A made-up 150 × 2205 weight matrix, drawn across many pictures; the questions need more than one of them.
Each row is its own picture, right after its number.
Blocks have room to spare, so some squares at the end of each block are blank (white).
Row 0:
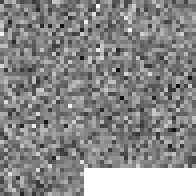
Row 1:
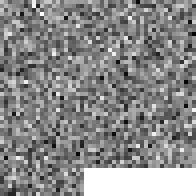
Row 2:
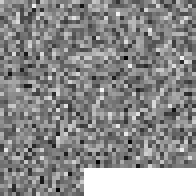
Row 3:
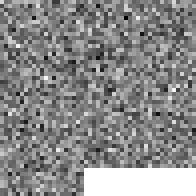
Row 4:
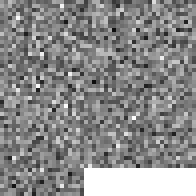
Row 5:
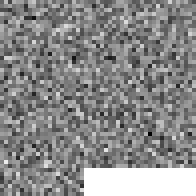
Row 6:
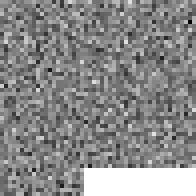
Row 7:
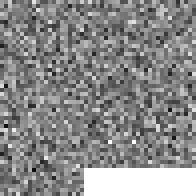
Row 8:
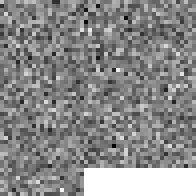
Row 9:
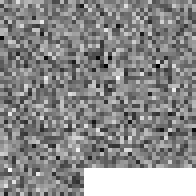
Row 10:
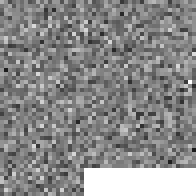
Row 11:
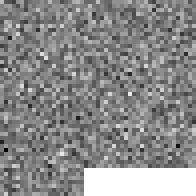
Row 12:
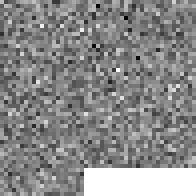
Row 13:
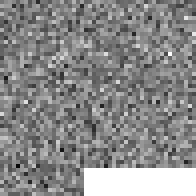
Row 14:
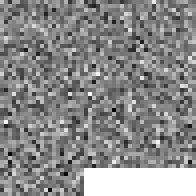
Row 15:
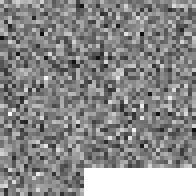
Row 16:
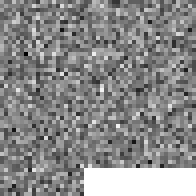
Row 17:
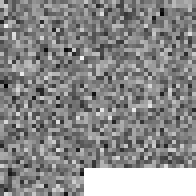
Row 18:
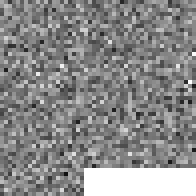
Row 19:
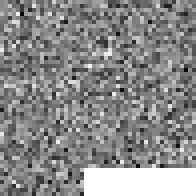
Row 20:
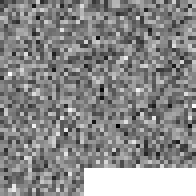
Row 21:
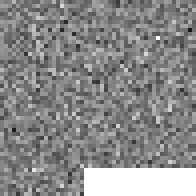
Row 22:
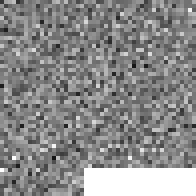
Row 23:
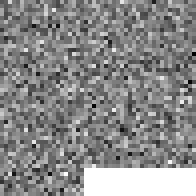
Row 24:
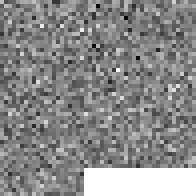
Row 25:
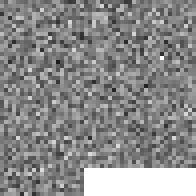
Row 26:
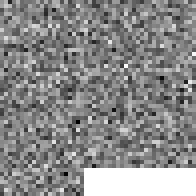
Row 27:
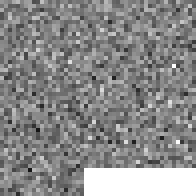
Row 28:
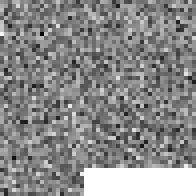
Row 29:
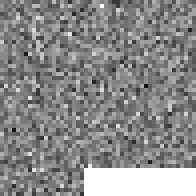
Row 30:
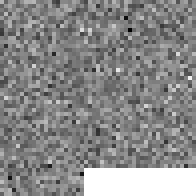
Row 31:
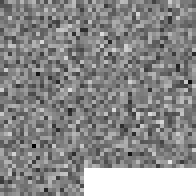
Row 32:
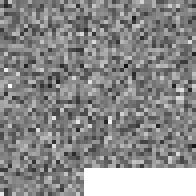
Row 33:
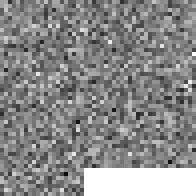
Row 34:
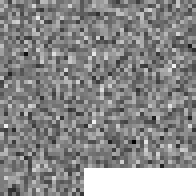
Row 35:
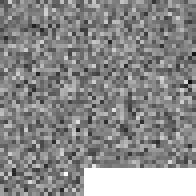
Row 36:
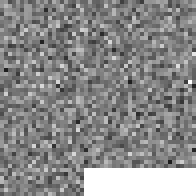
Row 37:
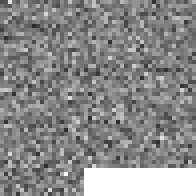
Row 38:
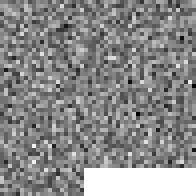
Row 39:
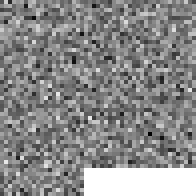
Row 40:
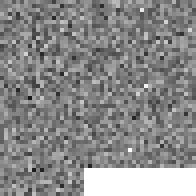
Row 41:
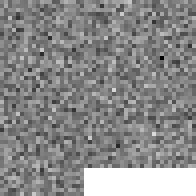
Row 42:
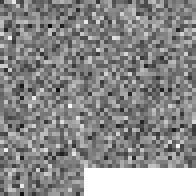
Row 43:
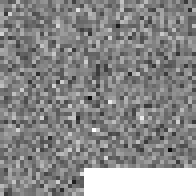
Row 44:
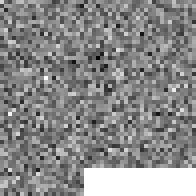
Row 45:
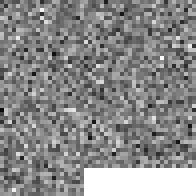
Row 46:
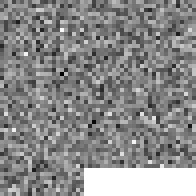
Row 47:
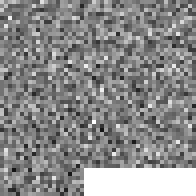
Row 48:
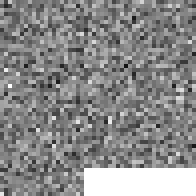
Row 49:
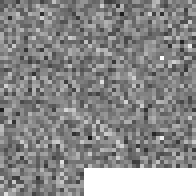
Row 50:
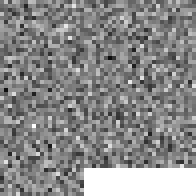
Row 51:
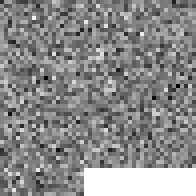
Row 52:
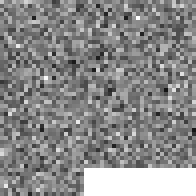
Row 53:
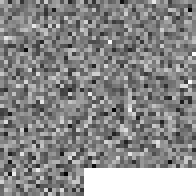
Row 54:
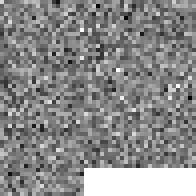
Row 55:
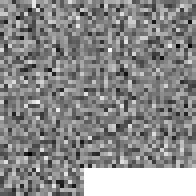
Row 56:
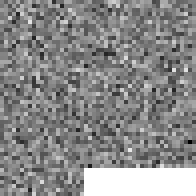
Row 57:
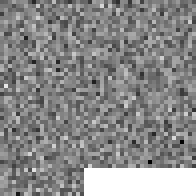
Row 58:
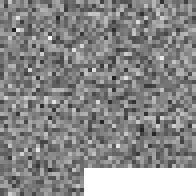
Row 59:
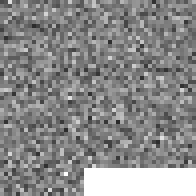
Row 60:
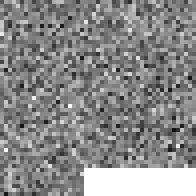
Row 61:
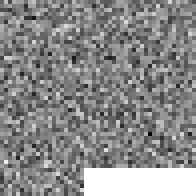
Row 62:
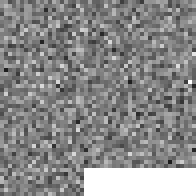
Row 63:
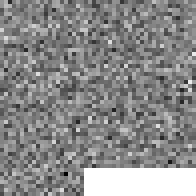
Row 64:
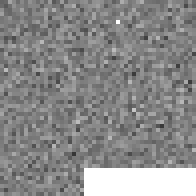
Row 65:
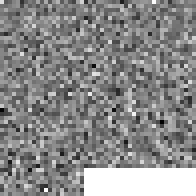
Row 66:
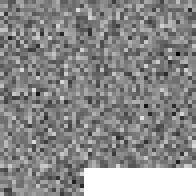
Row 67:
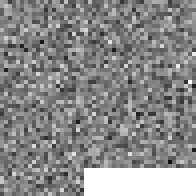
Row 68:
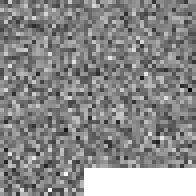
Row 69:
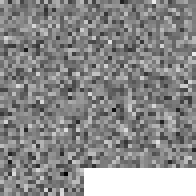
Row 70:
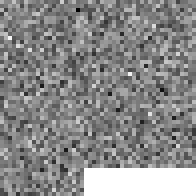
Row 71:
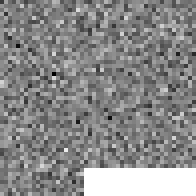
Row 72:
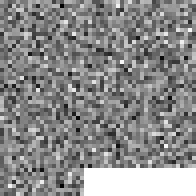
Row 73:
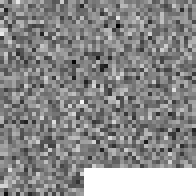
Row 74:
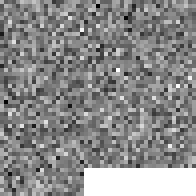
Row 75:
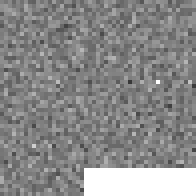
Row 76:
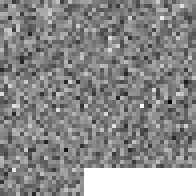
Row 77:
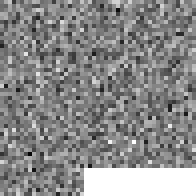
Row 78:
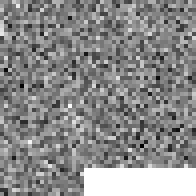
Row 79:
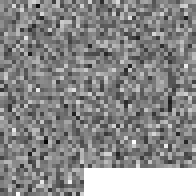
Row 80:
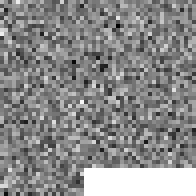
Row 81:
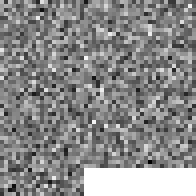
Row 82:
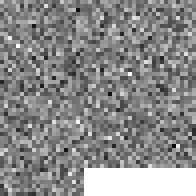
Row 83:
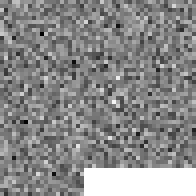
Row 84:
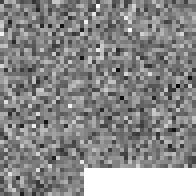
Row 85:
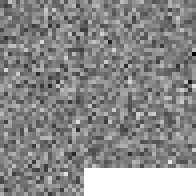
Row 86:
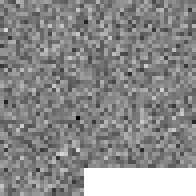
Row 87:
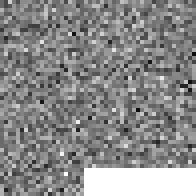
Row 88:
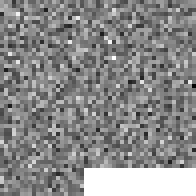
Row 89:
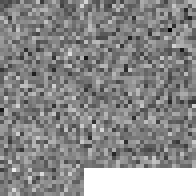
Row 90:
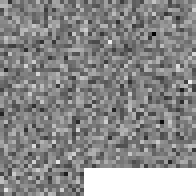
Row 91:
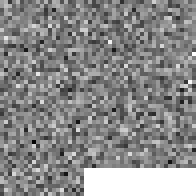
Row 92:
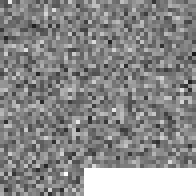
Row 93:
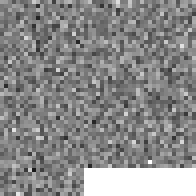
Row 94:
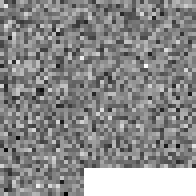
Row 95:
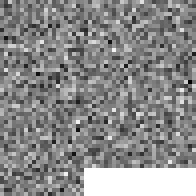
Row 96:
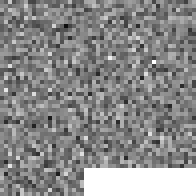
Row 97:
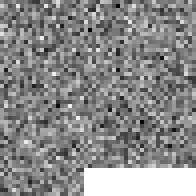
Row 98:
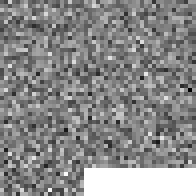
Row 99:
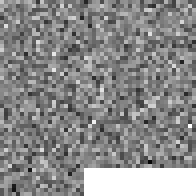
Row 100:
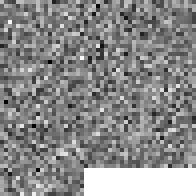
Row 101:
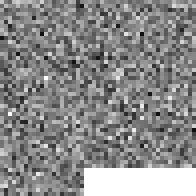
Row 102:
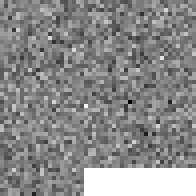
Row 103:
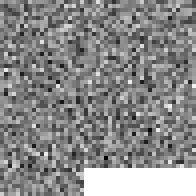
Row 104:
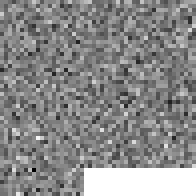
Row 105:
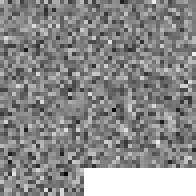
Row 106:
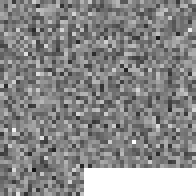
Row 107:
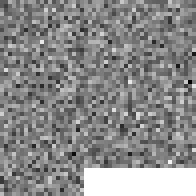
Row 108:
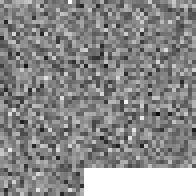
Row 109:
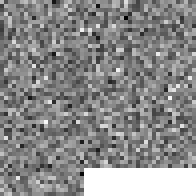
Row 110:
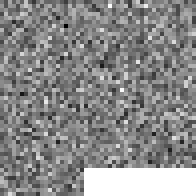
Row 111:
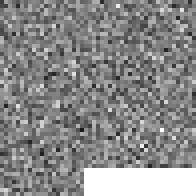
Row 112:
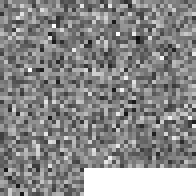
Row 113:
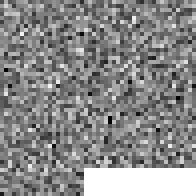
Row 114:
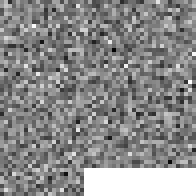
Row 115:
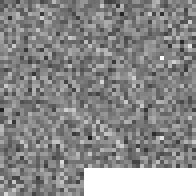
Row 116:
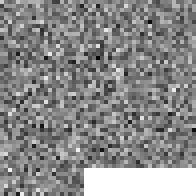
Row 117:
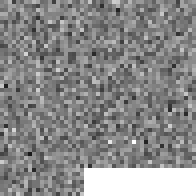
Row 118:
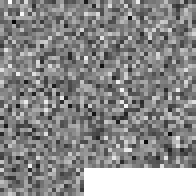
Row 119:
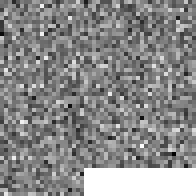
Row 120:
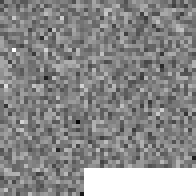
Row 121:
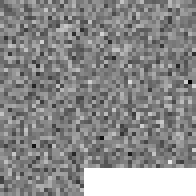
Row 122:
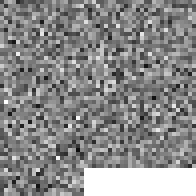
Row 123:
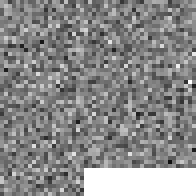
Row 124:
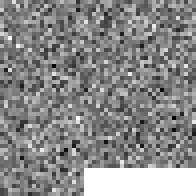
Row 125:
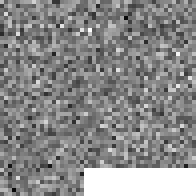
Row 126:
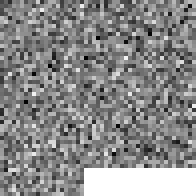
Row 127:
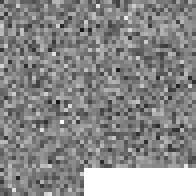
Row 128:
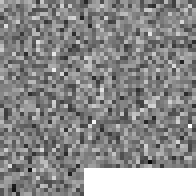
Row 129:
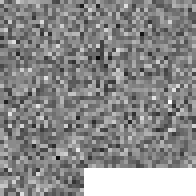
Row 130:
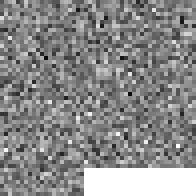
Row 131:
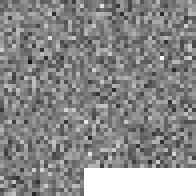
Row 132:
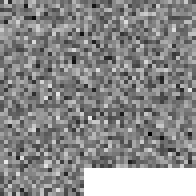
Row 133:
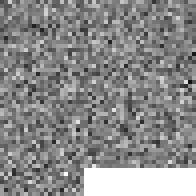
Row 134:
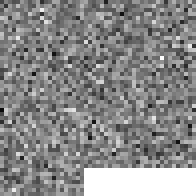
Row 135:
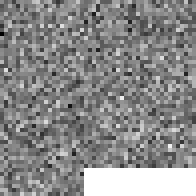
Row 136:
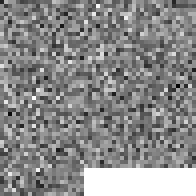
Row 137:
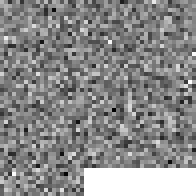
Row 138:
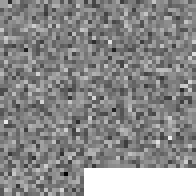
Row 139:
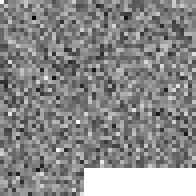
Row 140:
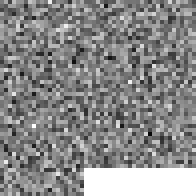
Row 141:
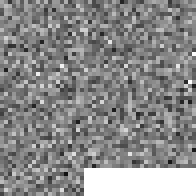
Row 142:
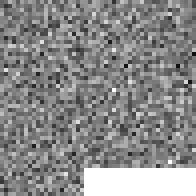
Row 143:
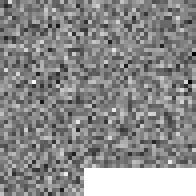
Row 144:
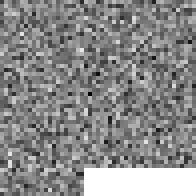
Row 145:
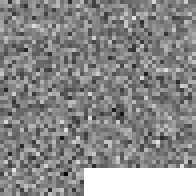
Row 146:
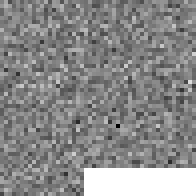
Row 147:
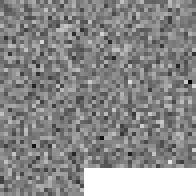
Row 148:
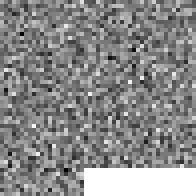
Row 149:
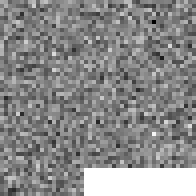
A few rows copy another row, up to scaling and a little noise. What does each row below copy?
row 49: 115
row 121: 147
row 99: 128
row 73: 80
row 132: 39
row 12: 24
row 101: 15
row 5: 61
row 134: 45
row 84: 0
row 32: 48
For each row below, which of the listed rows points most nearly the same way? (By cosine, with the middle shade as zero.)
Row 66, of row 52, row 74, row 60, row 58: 74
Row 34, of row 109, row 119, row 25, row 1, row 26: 1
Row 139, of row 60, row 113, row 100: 100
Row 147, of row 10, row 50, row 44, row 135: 50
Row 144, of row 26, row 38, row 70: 38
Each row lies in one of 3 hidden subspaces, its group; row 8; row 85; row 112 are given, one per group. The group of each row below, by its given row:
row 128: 112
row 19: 112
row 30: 8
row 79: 112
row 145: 85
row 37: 85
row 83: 8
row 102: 112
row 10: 85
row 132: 85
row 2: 112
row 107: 85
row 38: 85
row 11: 8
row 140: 85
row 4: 112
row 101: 8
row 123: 85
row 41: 112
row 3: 8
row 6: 112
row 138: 85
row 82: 8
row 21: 112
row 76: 112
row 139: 8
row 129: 8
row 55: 112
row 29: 112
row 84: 8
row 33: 85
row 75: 85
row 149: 112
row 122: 8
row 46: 112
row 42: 8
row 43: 8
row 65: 85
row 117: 112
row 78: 8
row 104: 112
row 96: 85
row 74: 8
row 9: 8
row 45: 112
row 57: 112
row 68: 85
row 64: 85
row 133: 85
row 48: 85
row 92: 85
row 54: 8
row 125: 8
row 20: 112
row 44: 8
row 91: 85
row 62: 85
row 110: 112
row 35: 85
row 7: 112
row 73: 8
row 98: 85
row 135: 8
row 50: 85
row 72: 112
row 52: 8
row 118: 112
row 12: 8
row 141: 85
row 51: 8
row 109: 8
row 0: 8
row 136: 8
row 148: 85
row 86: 8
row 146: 85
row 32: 85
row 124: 8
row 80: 8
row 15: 8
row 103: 85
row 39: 85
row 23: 85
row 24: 8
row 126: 112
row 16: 112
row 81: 112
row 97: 8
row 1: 112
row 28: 8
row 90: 85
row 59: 85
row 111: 8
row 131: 112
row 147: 85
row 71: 8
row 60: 8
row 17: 8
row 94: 8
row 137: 85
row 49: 112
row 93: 112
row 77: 112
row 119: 8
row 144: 85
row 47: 112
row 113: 85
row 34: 112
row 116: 8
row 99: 112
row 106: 112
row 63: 85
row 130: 8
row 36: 85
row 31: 85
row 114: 85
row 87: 85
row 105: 85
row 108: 8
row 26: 85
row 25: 112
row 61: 85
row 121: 85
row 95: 85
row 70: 8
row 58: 112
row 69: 85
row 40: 112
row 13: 112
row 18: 85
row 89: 112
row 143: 85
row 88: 85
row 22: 8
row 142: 85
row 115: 112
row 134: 112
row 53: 85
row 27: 112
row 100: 8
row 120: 8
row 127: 8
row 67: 85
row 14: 85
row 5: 85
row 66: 8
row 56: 112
